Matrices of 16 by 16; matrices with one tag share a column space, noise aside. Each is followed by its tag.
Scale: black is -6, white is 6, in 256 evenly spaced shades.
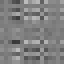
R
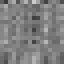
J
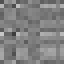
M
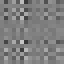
R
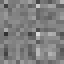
M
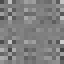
R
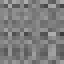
M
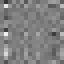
M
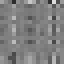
J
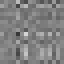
M
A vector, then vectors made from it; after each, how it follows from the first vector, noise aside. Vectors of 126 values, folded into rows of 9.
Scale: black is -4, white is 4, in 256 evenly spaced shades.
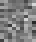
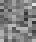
sign-scrambled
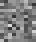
negated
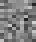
negated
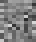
negated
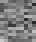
sign-scrambled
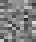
negated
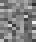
negated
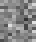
sign-scrambled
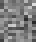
sign-scrambled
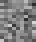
negated
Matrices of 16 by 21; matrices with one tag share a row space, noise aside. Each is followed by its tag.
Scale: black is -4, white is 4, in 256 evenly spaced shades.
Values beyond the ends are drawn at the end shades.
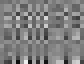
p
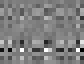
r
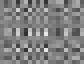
p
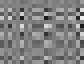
r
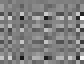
r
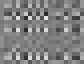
p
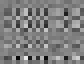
p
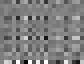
p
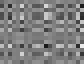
r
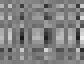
r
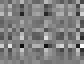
r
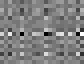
r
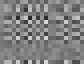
p
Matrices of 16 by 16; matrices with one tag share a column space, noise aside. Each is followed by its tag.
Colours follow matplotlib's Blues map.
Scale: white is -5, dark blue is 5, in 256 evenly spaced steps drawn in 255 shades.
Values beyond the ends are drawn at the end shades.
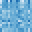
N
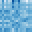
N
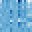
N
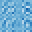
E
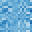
E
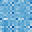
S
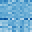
S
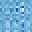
E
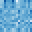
N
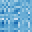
E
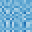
E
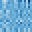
N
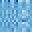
N
